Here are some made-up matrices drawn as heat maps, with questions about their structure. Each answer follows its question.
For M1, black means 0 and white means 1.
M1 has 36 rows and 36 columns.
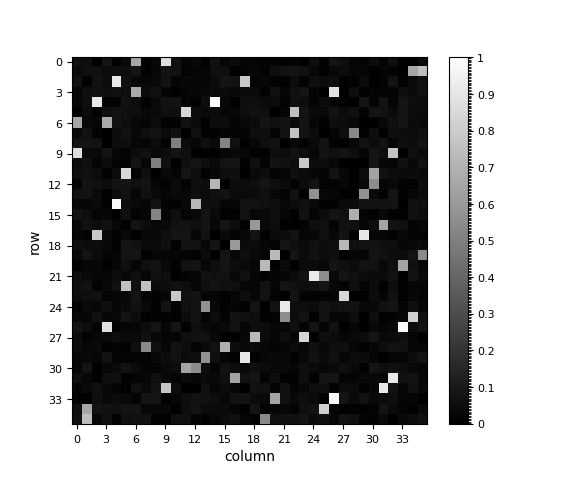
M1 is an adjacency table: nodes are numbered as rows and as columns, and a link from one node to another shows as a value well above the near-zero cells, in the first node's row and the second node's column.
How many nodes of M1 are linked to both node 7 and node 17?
0
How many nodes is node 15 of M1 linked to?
2
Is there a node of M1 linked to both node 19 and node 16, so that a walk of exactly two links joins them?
no
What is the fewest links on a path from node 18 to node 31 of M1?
2
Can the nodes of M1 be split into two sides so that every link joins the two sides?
yes
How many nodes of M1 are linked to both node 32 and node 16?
1
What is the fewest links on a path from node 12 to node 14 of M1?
1
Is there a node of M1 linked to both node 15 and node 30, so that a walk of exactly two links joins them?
no
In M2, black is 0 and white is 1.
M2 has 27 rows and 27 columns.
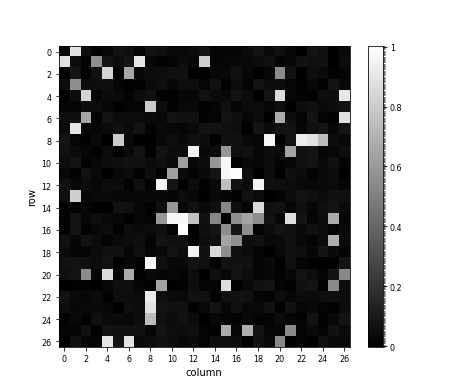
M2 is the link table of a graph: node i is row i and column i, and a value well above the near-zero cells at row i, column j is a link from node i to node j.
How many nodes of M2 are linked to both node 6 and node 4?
3
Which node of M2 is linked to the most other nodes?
node 15
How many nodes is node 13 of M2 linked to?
1
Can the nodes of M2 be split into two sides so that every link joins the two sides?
no
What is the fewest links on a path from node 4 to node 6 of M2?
2
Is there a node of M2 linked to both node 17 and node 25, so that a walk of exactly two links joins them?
yes
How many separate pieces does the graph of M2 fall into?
4
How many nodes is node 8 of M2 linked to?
5
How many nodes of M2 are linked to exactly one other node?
9
